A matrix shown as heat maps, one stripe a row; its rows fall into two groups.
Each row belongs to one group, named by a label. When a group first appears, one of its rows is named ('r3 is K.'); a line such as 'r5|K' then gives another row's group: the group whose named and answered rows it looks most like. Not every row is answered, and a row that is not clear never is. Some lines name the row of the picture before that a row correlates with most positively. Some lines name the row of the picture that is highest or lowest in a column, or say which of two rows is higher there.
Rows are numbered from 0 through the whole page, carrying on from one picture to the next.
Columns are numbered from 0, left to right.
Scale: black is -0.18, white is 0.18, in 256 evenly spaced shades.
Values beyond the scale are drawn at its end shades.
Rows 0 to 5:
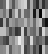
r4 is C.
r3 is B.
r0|C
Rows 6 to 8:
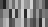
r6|C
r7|B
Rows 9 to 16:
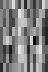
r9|B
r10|C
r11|C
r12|C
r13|C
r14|C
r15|C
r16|C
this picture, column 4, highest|9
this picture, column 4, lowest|11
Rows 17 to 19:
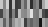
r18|C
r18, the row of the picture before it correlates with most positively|12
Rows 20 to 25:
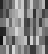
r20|C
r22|B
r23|C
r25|B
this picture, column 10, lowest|25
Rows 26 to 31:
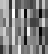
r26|B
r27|B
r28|B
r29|B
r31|C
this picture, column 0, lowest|31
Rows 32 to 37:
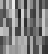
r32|B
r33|B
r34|B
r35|B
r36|C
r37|C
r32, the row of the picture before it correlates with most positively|27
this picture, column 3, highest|33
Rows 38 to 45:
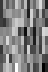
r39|C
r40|C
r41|B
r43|B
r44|C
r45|C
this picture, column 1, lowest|40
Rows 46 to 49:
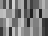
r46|B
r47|B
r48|C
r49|C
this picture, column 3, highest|48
